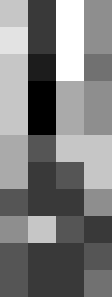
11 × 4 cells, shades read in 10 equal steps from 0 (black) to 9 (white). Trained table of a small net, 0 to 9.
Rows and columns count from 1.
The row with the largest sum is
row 2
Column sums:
62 23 58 52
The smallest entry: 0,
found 2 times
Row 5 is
7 0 6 5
